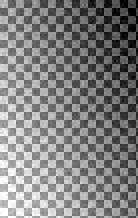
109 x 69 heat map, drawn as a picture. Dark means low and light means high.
Grain: checkered. Lone odd cells: none. Slope: up to the bottom left. Ninth with the lowest average: top right. Ninth with the highest average: bottom left. Odd rows or columns: none. Average level on the scale: 50%.
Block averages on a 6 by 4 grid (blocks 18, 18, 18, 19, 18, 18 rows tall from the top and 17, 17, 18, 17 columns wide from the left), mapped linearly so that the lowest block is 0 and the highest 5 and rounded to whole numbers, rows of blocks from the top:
3210 | 3210 | 4321 | 4321 | 5432 | 5432
